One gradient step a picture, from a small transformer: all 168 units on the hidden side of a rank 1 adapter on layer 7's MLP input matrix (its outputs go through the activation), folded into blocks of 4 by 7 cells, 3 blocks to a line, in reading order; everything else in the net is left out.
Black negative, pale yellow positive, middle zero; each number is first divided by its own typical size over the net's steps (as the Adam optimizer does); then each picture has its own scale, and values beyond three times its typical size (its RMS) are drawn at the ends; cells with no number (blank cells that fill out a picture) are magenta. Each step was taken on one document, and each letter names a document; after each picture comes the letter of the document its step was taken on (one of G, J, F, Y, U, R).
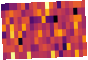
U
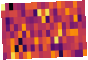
U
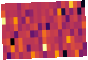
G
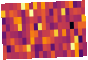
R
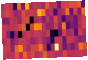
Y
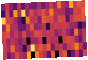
R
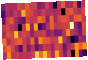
R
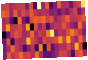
R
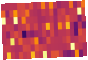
G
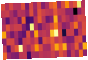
Y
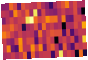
U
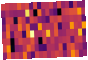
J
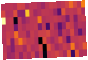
G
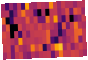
U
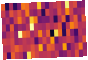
Y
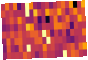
J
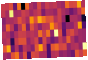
Y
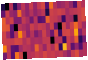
U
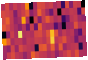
Y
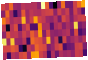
R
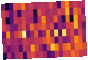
U
